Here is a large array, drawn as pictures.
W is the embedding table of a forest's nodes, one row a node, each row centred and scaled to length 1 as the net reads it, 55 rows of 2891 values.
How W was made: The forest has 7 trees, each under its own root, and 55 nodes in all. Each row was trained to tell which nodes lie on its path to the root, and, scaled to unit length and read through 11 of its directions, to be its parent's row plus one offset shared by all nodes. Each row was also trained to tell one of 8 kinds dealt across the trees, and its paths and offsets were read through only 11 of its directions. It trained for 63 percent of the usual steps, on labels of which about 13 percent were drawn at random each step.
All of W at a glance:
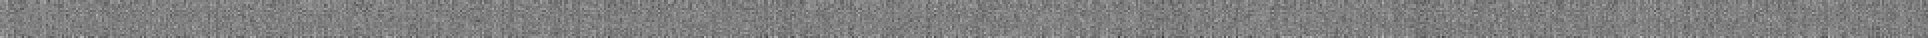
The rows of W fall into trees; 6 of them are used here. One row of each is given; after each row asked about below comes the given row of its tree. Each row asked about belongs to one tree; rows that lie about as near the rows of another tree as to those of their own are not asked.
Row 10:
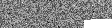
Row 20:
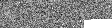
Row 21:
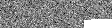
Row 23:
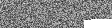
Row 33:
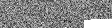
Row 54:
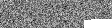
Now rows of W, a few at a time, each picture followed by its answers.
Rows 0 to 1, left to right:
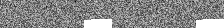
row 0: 20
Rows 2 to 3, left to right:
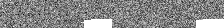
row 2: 54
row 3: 20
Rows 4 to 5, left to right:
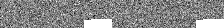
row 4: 54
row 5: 54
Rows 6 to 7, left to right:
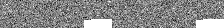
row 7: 54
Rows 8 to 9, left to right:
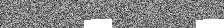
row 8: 10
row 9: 23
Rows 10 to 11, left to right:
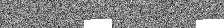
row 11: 20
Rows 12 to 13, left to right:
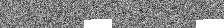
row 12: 20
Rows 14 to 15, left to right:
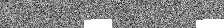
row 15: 21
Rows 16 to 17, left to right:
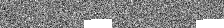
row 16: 23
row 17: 54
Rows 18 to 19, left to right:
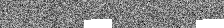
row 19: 33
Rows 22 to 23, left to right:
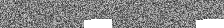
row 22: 54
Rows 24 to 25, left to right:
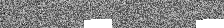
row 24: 10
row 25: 23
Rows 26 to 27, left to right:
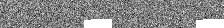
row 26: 33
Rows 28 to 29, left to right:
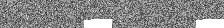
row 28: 33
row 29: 20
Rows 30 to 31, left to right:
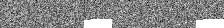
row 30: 20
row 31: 20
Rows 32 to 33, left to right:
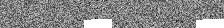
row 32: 21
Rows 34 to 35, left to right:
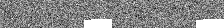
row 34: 23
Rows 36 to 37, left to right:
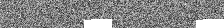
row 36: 23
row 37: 10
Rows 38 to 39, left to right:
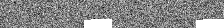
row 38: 33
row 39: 54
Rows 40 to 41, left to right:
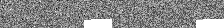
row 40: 33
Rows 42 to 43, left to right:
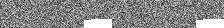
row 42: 54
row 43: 54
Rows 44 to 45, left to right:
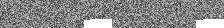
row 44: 33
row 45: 21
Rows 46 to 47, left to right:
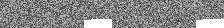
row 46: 20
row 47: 33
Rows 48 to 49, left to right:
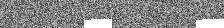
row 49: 33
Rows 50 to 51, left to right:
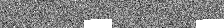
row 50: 33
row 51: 20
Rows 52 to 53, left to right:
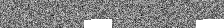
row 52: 54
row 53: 20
